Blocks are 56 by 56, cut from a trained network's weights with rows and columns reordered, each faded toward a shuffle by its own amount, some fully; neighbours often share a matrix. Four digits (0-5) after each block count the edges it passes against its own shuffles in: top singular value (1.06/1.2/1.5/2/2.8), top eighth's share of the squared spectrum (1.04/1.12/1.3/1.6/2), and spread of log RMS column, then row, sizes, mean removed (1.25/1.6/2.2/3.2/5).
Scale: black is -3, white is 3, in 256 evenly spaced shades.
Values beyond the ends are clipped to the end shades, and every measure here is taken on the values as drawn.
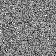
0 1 0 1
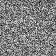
0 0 0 0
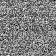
1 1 0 0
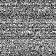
3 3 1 0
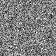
0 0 0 0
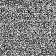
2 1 0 0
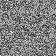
0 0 0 0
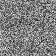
0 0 0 0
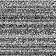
4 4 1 2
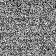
1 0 0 0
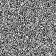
1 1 0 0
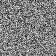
0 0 0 0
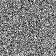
1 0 0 0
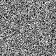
1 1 0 0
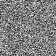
0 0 0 0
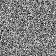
0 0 0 0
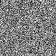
0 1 0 0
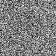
2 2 0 1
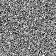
0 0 0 0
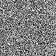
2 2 0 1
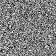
1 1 0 0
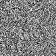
2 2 0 1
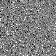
2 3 1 0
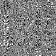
3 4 2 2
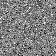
1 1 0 0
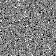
2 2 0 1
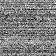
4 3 0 1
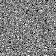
2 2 0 0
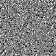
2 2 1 1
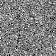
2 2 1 0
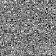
3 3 1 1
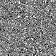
2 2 0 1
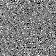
2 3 1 1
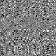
4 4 2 3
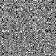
2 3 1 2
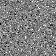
2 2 0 1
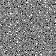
2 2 0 1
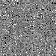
2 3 1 0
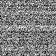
3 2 0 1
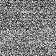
2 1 0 0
